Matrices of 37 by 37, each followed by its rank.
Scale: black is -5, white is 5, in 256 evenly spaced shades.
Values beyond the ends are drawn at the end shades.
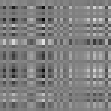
one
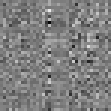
five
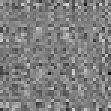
five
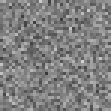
full rank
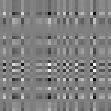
one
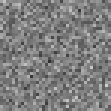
full rank
